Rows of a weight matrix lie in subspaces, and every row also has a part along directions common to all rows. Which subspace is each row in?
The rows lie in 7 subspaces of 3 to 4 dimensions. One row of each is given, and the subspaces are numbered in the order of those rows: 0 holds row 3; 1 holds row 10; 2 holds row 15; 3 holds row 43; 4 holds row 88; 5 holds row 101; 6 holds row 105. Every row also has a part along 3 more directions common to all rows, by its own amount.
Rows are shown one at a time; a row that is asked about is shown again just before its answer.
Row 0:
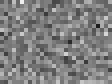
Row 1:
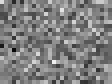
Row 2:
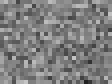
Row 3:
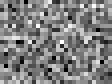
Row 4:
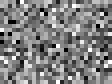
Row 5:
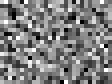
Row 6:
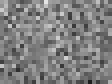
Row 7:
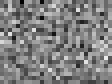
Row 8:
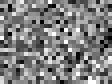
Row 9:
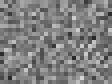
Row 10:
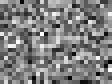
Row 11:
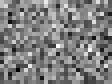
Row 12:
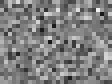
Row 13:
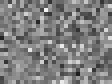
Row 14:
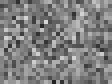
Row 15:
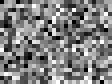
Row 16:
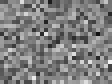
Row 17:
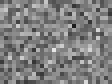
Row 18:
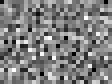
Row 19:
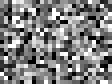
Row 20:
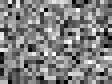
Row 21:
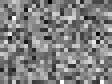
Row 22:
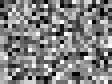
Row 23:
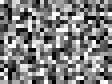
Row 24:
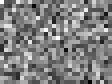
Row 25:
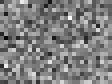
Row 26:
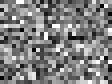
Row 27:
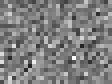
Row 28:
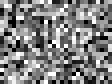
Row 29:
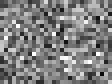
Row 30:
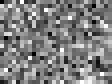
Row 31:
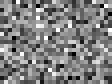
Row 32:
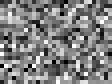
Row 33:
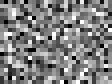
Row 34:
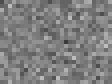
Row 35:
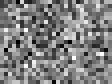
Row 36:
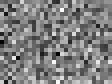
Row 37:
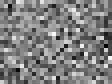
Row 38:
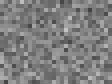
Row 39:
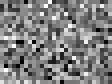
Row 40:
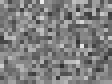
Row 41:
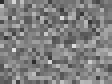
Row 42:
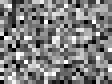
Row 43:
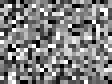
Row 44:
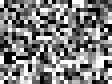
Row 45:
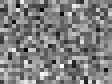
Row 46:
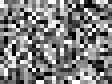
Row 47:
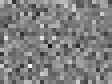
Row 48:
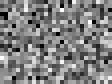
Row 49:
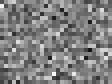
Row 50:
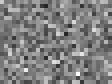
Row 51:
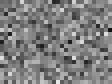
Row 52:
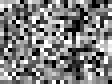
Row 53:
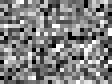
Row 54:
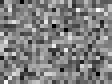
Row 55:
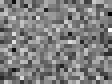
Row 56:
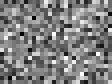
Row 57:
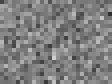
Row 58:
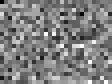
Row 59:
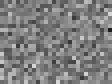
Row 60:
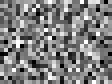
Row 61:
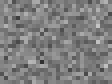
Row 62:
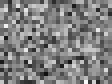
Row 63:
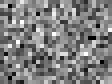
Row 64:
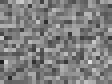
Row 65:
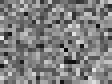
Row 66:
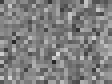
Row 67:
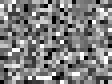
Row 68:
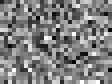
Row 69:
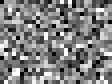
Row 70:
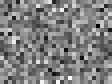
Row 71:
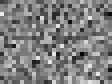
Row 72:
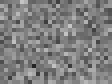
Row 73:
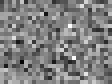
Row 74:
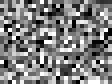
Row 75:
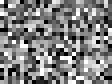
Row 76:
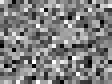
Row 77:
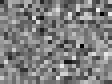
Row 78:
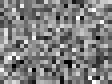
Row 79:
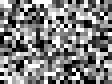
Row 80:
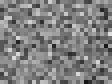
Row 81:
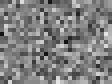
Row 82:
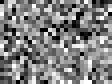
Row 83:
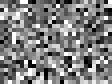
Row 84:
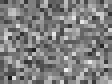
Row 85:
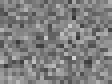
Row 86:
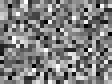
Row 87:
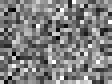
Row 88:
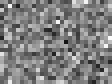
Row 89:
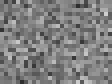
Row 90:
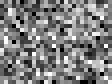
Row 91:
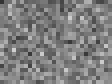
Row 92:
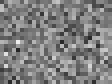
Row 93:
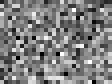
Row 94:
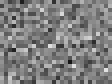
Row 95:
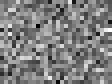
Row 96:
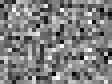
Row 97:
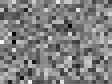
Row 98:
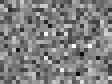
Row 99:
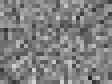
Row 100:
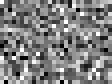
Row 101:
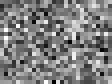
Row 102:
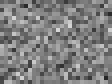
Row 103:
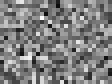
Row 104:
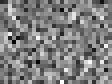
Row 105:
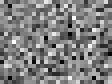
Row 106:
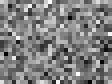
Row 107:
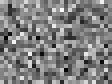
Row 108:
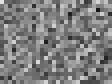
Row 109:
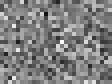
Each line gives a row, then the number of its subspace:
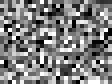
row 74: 4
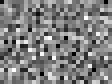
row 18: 1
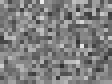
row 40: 4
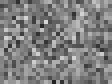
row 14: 5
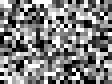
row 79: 3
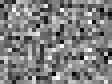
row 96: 0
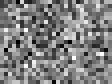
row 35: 5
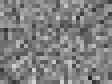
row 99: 2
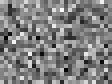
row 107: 5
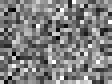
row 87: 2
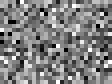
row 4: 3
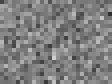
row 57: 1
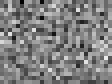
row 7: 4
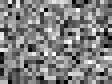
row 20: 4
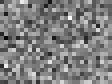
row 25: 0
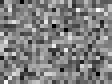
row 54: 2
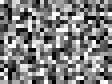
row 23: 1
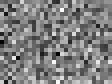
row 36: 2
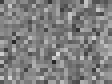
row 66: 1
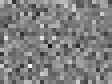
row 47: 3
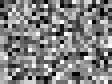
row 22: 0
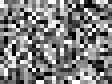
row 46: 5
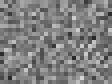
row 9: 3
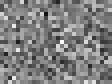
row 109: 0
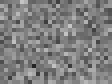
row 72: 6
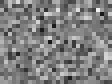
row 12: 4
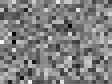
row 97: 6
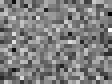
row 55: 6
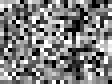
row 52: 5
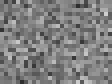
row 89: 3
